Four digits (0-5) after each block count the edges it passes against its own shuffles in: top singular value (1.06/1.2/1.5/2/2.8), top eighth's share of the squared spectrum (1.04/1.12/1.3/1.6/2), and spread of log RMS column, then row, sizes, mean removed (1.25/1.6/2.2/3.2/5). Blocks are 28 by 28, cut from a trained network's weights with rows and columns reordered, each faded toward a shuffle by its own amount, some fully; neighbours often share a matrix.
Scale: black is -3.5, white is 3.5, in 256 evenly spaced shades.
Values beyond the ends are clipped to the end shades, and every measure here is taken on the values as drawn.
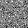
0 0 0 0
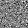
0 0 0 0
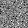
0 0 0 0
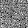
2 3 0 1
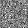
1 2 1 1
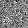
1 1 0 0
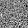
2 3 1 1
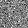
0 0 0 0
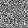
2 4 1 0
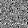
2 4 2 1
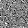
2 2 1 0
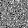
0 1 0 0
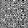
3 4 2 2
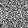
2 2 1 0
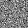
1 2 0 0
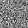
2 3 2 0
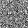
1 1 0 0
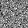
0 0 0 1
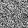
2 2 0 0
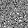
0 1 0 0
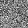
2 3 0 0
